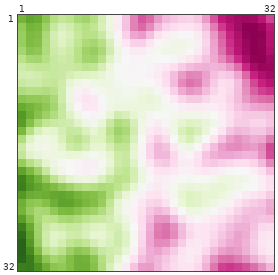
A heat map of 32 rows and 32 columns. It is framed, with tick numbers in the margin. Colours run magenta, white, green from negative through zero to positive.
The field climbs toward the left. There are no lone odd cells. The texture is blotchy. The bottom left is the ninth with the highest average.
